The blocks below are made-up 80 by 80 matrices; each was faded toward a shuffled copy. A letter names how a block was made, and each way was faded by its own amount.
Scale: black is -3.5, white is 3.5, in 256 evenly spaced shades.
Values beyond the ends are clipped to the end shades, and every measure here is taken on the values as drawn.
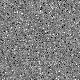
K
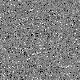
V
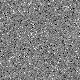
K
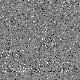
V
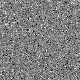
K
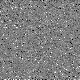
V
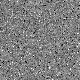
K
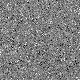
K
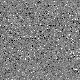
V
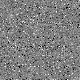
V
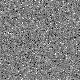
K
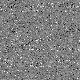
V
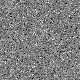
K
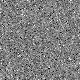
K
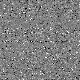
V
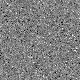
K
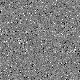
V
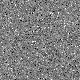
K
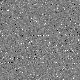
V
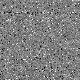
V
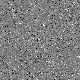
V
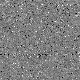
V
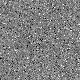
K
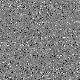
V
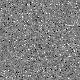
V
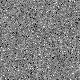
K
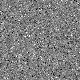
K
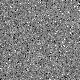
K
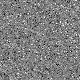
K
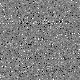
V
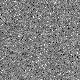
K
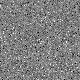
K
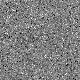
K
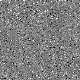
V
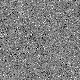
K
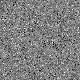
K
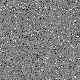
V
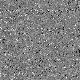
V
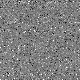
V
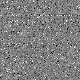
V
